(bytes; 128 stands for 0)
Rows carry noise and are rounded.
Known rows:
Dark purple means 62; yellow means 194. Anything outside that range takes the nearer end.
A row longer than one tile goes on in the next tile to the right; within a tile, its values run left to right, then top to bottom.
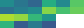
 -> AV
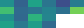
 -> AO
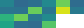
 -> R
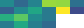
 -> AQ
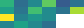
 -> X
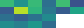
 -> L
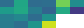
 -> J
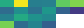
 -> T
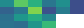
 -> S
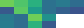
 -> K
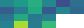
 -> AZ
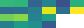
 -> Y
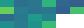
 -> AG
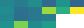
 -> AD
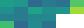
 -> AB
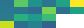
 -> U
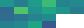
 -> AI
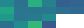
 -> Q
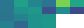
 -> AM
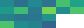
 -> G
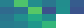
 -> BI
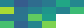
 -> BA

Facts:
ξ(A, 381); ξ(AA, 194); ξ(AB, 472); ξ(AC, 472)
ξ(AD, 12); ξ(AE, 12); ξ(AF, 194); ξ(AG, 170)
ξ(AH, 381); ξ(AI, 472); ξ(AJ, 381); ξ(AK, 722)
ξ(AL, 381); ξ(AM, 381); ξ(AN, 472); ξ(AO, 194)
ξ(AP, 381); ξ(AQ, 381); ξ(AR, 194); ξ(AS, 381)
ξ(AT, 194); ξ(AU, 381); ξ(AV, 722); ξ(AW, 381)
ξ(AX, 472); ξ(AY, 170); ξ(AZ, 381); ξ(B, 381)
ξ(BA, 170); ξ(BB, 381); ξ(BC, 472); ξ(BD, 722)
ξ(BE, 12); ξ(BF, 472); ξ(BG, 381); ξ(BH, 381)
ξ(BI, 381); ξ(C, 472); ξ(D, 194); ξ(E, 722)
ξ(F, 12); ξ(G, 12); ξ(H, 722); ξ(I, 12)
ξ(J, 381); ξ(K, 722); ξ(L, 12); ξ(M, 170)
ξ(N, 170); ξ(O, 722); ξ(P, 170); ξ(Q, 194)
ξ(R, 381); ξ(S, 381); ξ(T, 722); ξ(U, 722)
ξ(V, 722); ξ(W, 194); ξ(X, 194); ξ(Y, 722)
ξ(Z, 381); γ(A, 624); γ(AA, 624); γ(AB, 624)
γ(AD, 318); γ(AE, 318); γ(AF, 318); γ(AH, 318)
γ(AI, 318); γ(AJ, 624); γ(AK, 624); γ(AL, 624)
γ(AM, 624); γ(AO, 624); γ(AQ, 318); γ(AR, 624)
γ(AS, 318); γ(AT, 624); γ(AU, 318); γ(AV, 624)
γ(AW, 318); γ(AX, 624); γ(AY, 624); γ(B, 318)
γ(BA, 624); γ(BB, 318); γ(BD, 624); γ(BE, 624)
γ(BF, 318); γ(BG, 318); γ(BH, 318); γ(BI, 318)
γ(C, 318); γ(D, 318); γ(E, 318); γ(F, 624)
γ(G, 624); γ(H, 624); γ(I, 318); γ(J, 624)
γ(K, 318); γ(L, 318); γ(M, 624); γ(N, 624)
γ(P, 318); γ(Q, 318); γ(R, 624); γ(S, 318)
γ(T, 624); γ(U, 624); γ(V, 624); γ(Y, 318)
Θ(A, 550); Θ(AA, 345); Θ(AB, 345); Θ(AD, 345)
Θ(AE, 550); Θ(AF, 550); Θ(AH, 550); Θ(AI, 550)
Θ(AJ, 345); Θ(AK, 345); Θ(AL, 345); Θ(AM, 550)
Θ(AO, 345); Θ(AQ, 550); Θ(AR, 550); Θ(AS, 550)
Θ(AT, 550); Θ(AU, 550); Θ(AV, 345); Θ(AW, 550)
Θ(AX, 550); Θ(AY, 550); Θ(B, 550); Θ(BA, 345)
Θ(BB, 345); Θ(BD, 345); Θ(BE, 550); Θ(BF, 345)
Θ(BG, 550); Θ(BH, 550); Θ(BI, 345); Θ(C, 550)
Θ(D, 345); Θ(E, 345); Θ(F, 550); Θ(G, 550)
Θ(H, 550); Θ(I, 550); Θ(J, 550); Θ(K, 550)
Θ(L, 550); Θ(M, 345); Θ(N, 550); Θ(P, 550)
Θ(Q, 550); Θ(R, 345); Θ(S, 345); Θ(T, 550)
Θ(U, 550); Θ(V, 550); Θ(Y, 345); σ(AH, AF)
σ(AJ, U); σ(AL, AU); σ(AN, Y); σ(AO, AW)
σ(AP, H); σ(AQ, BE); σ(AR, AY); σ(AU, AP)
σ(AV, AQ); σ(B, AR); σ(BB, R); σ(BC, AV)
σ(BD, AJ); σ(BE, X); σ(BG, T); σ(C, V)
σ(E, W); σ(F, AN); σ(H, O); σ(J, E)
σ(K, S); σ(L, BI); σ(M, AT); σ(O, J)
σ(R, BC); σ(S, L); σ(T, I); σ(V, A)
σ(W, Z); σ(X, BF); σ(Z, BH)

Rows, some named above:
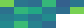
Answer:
AC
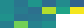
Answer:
AD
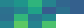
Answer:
AZ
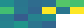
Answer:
F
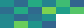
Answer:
AE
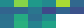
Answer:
BG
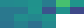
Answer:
AM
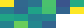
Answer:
AN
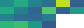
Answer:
I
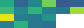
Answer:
X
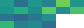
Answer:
G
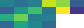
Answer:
AQ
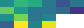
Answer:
AP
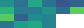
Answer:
D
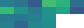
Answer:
P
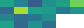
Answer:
AX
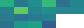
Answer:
AI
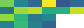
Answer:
BC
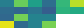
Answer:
AJ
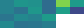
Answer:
AM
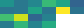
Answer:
BB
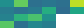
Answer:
AK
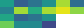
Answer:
BE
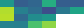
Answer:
W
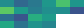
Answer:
N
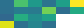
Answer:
U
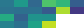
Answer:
BH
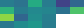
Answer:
D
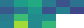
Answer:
AZ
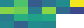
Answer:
H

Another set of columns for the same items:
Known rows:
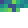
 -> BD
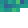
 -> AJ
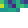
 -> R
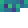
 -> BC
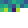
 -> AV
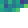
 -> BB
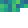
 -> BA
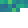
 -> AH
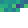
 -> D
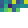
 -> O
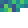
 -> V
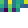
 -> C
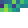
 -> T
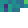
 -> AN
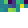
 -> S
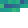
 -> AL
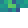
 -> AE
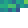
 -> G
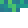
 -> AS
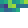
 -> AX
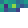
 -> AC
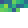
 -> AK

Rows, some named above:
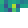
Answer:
AZ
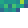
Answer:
AY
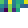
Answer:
C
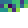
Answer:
E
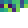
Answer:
E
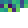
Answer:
E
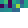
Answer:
W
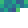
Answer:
X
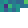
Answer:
AN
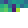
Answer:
AV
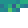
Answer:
AR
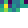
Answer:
Y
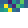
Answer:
K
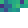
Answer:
Z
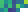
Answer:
BE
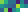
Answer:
AQ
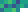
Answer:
AU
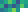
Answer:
AU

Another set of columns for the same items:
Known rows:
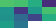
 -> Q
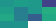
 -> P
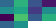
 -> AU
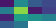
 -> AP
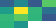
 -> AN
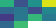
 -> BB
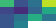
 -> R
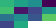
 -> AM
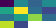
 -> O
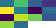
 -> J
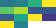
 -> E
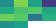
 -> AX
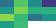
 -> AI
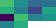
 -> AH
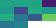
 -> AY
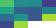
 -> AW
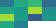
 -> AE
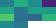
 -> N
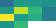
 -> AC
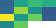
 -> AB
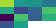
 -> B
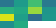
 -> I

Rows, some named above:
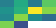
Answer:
BE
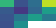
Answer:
R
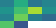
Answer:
F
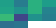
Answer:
AG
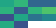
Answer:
AR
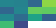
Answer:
X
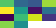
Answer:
Z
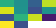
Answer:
W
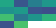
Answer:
AZ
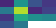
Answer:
AP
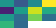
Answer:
AV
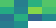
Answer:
L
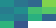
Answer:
X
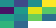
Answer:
AV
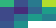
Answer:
R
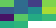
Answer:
AQ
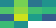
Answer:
C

